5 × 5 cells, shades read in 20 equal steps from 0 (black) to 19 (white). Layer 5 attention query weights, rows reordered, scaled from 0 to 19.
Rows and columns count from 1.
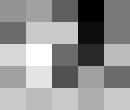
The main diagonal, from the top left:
11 15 8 12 15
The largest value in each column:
16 19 15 13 15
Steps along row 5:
down up down up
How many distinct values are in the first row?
5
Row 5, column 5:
15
